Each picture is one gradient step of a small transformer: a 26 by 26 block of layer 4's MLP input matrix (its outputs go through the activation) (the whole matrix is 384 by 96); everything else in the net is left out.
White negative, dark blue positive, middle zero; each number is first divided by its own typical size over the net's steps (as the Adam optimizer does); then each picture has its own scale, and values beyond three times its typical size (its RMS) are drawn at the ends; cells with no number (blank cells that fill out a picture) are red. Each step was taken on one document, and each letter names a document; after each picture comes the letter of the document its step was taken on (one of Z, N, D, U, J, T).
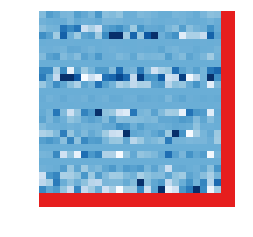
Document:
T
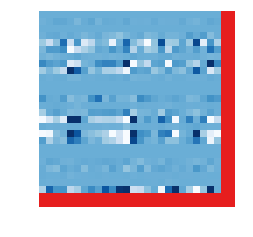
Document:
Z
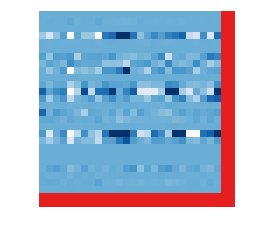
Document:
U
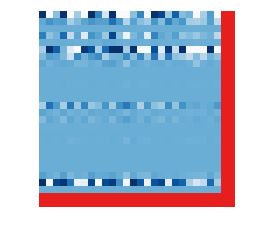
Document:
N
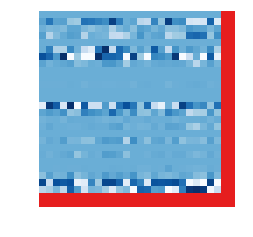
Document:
N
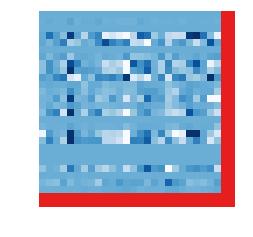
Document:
U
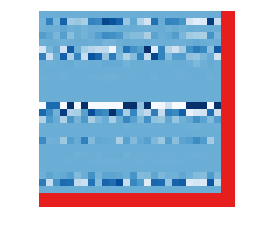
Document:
N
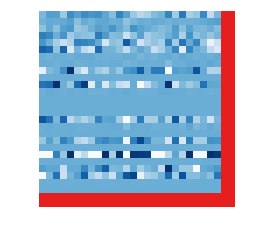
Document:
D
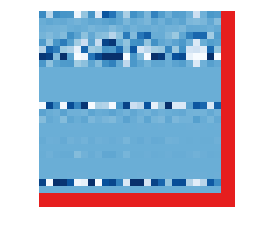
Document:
N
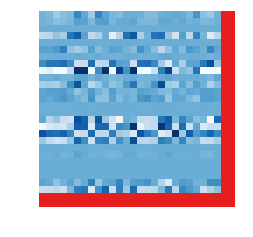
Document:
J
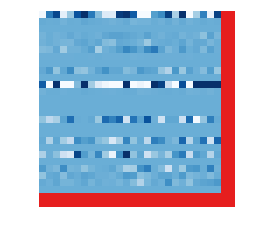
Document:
D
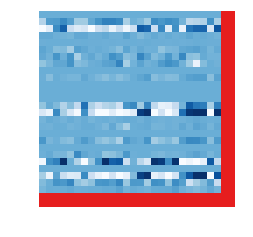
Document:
N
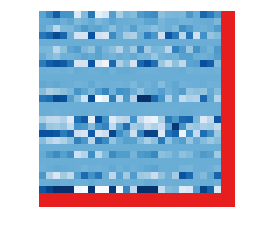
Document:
J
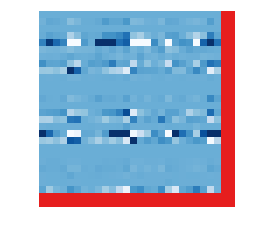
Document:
Z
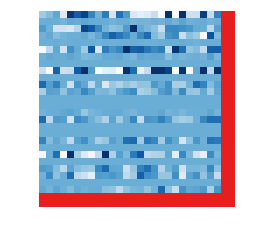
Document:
D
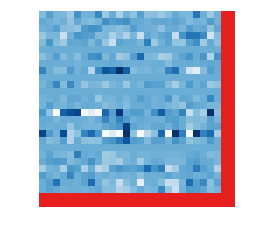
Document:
T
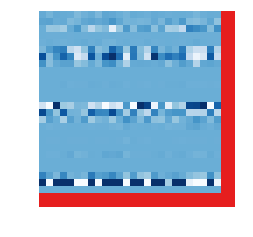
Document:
N
